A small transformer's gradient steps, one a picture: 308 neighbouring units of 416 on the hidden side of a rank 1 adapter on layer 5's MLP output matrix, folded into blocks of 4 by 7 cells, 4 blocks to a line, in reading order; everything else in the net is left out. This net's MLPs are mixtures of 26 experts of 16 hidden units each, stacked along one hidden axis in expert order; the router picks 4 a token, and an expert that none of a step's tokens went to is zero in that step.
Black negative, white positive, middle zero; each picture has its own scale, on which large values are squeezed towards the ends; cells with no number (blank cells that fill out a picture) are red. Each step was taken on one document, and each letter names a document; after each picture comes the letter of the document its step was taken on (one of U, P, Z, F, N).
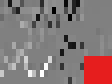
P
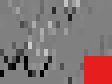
P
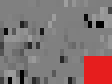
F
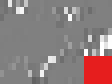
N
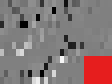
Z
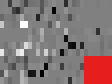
Z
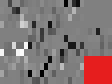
P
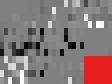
F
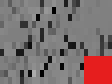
Z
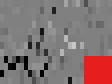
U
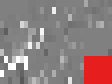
U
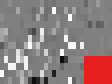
U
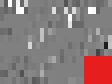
N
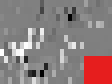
U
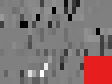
Z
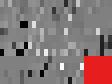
Z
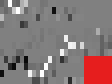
P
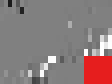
N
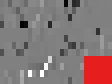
Z
